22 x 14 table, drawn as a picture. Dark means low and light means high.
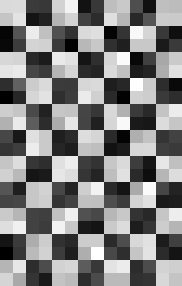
The values fall into two levels. There is no overall slope. No row or column stands out. A checkerboard runs through the table. On average the colour sits 50% of the way up the scale.
